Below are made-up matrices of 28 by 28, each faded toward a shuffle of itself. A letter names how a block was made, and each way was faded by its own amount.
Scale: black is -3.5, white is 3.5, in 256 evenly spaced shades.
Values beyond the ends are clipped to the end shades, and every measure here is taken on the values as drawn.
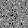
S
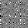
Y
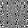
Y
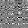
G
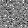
S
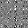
Y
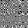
G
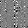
Y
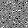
S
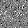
S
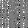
Y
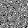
S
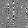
Y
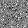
S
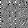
Y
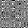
G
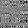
G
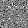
S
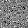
S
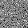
S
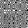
G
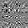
G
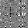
Y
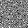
S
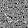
S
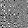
Y
